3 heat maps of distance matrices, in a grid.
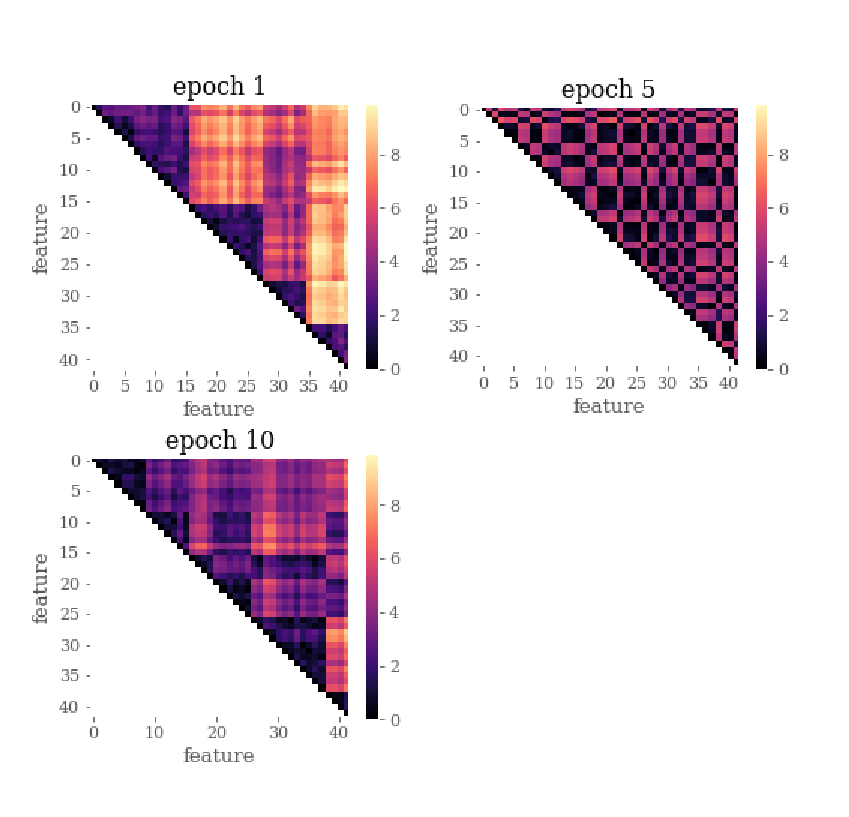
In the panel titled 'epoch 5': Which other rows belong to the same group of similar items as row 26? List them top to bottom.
0, 2, 6, 7, 10, 11, 12, 17, 18, 22, 29, 32, 35, 36, 37, 39, 40
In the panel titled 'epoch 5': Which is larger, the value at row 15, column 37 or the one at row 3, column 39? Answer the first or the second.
the second
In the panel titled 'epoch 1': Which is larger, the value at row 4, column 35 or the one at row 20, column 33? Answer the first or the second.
the first
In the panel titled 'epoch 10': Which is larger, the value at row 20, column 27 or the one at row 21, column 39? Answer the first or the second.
the first
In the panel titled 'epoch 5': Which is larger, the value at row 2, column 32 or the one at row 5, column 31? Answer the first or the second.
the first
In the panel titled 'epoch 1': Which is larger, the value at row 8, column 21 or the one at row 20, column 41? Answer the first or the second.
the second
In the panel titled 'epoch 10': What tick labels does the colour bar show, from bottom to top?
0, 2, 4, 6, 8
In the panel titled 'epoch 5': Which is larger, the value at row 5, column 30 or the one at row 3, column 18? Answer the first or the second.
the second
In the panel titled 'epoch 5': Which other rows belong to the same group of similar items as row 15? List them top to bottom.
1, 3, 4, 5, 8, 9, 13, 14, 16, 19, 20, 21, 23, 24, 25, 27, 28, 30, 31, 33, 34, 38, 41
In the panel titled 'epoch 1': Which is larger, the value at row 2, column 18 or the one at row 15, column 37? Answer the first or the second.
the first
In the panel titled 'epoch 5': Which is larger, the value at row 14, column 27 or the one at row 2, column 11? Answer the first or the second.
the second
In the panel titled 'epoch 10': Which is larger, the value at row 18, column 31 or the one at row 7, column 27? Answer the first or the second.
the second
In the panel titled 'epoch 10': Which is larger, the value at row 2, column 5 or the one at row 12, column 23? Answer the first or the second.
the second
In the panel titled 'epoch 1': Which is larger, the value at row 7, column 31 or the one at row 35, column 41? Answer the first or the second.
the first
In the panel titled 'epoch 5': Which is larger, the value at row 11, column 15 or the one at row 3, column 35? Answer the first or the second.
the second
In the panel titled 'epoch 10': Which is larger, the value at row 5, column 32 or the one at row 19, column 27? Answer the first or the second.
the first
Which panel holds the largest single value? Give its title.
epoch 1
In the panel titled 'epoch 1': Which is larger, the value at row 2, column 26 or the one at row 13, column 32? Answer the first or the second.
the first
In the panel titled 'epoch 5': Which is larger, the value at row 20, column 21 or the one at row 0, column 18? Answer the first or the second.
the second
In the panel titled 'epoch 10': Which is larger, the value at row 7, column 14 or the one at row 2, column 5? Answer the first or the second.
the first
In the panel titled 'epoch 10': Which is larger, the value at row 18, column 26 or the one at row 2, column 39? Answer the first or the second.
the second
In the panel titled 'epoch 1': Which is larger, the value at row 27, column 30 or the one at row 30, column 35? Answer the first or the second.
the second
